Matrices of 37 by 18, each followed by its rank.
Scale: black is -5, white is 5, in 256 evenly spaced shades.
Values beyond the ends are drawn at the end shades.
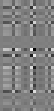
one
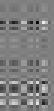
one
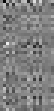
three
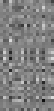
three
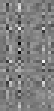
three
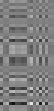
one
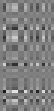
one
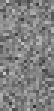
full rank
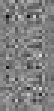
three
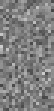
full rank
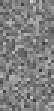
full rank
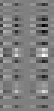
one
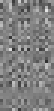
three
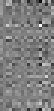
three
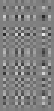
one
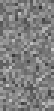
full rank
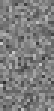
full rank
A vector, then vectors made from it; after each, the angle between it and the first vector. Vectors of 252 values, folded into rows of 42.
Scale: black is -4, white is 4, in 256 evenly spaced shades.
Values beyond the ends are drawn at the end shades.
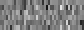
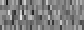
orthogonal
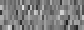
orthogonal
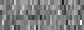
partly opposed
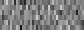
partly aligned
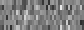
nearly parallel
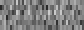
partly aligned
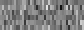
nearly opposite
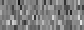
orthogonal
